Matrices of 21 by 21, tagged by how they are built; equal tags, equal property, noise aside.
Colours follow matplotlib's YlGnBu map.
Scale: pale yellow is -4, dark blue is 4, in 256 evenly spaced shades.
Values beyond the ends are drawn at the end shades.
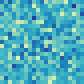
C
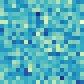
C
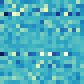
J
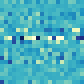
J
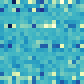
J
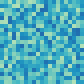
C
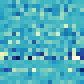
J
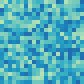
C
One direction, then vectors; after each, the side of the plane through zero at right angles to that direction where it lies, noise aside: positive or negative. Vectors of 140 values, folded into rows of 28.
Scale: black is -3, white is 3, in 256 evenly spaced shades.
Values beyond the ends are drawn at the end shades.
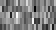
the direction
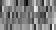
negative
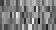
positive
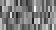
negative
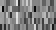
positive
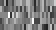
positive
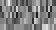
negative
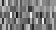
negative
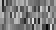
positive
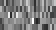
positive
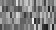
positive
